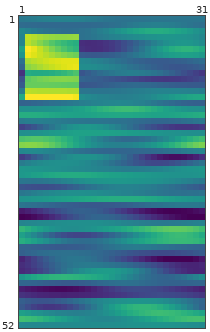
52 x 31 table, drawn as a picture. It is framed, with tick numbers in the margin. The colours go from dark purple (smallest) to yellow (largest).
Average level on the scale: 40%. Grain: streaks across. Odd patch: higher, in the top left. Ninth with the highest average: top left.
